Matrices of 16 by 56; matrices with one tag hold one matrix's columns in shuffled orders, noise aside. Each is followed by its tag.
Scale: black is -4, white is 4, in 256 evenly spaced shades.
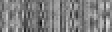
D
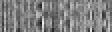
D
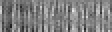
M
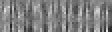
M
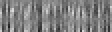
M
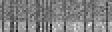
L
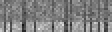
L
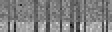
L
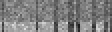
L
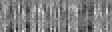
M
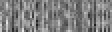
D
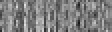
D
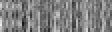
D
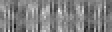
M
